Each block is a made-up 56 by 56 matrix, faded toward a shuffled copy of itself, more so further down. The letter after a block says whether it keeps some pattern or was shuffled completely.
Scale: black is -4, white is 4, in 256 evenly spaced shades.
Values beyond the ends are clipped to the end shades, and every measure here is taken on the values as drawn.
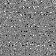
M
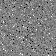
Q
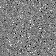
Q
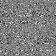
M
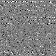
M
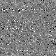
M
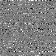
M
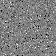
Q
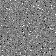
Q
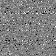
M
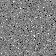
Q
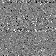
M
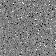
Q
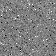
Q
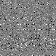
M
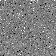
Q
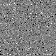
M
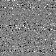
M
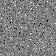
Q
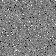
Q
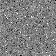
Q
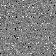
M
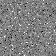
Q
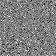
Q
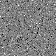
Q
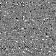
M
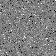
Q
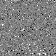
M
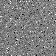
Q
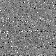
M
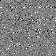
M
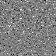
M
